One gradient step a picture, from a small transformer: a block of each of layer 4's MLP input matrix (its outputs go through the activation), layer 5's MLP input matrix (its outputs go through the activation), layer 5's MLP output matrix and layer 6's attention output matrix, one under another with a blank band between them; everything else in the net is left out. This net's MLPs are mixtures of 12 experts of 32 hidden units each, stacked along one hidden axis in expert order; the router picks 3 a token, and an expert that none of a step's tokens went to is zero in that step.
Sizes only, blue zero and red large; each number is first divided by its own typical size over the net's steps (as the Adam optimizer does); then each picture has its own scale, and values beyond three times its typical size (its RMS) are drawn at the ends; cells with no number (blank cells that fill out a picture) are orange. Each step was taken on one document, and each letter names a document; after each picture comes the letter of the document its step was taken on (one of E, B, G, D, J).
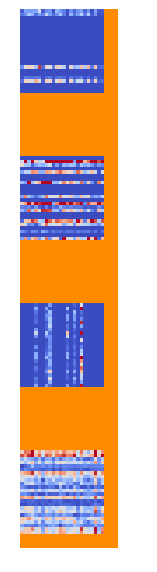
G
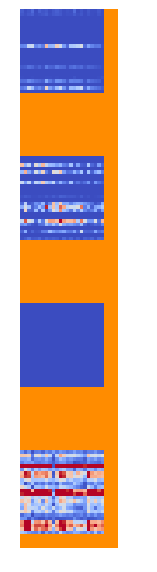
G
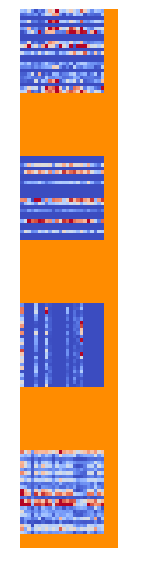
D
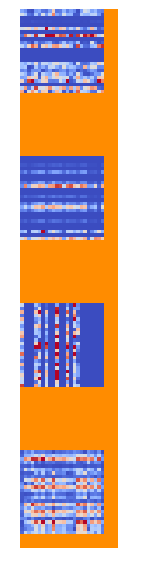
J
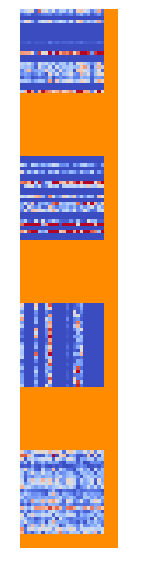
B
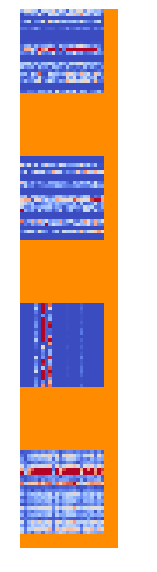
B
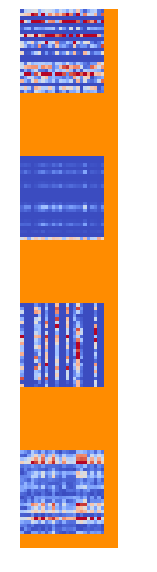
J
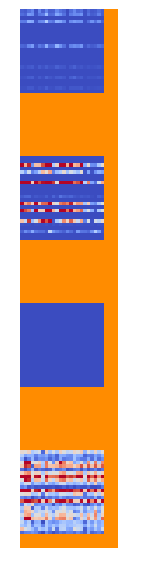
G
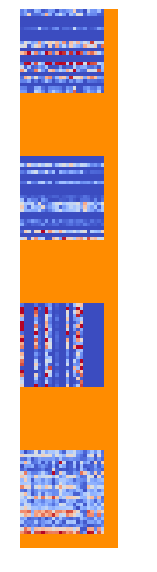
D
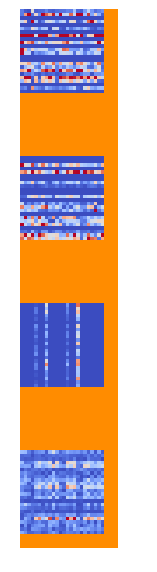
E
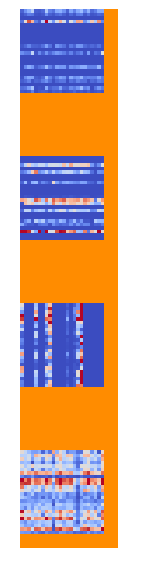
D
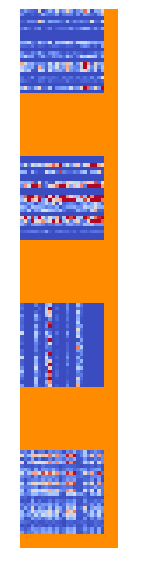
E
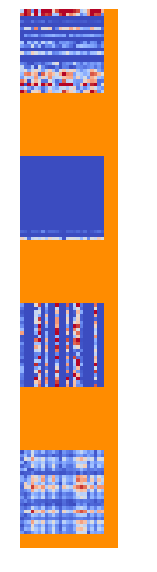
J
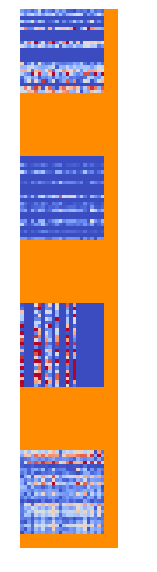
J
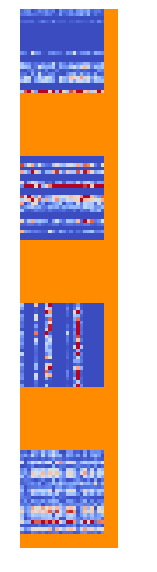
E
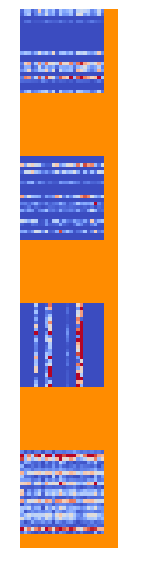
E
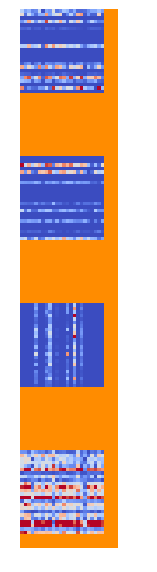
D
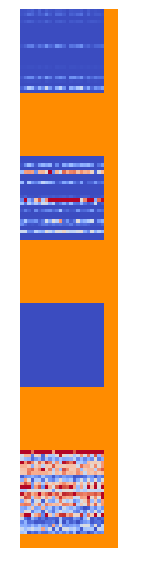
G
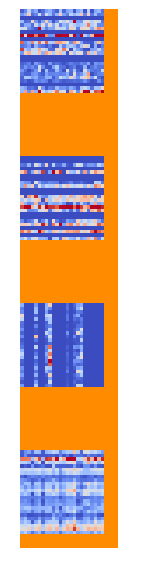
B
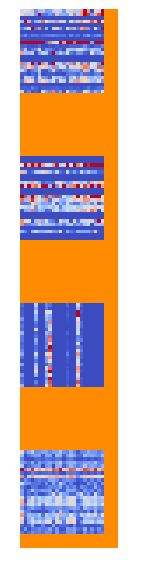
B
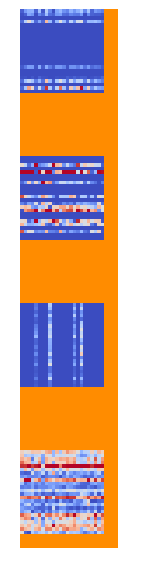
G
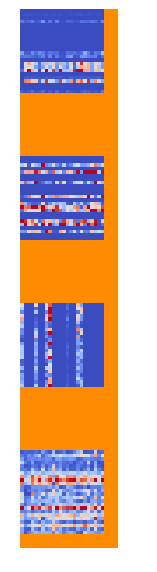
B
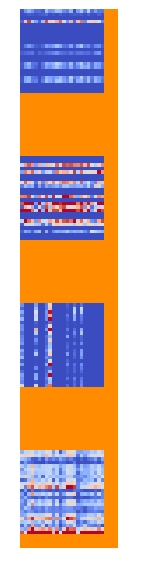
G
